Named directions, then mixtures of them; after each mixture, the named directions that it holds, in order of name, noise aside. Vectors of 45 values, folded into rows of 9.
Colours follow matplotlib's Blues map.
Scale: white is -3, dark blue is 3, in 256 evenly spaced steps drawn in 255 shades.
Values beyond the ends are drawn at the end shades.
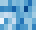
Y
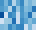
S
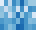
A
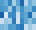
S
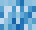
A, S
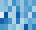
S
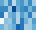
S, Y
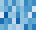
S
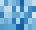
A, S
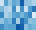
A, S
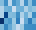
S, Y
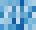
A, S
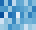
A, S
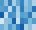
S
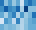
A, Y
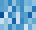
S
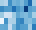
Y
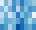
A, Y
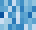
S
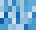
S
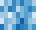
A, Y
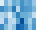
A, Y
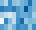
Y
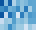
A, S
